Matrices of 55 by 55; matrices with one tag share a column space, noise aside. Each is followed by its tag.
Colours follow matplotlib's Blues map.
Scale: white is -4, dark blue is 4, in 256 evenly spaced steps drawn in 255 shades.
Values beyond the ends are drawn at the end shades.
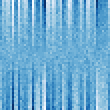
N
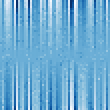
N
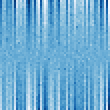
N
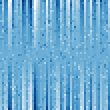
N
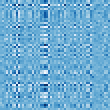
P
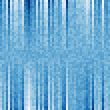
N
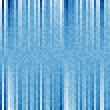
N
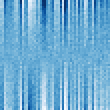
N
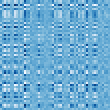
P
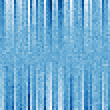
N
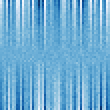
N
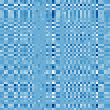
P
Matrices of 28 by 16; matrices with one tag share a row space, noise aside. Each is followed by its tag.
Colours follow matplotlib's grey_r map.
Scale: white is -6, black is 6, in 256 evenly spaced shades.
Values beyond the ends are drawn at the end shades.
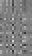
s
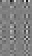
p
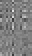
s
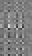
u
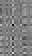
s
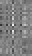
s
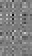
s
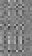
u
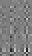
p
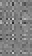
s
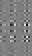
p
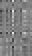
s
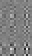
p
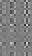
p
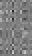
s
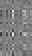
s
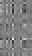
s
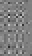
u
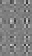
p
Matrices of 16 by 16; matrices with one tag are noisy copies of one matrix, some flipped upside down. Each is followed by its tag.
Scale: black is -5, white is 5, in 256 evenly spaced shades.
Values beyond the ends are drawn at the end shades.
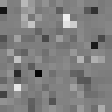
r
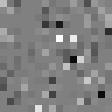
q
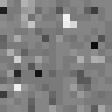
r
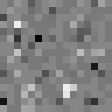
r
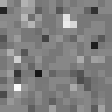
r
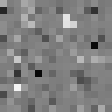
r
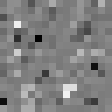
r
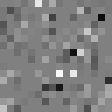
q
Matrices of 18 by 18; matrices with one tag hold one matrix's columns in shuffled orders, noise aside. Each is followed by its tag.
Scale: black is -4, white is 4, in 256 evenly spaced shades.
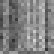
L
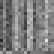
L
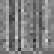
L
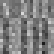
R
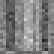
L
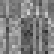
R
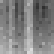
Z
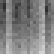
Z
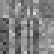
R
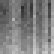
Z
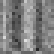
L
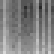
Z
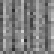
L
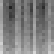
Z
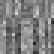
R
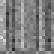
L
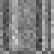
L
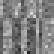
R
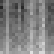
Z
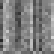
L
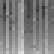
Z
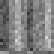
L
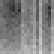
Z
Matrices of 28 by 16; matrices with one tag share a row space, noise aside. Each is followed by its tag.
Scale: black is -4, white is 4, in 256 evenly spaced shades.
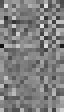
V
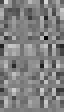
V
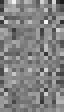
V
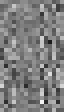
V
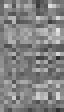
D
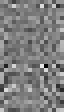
V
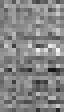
D
